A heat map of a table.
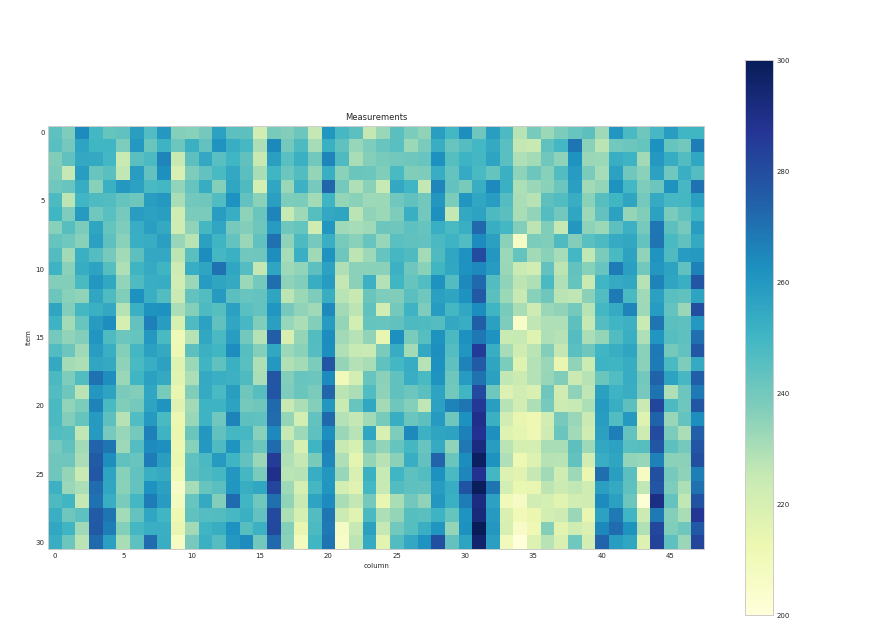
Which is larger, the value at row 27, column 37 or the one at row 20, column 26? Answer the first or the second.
the second
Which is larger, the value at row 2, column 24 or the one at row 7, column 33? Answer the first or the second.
the second
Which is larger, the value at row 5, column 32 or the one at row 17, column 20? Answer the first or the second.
the second
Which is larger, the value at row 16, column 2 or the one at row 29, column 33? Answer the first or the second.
the first
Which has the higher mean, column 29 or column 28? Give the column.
28
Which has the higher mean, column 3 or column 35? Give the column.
3
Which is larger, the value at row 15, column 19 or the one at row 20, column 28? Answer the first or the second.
the second
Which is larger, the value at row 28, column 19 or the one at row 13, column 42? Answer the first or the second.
the second
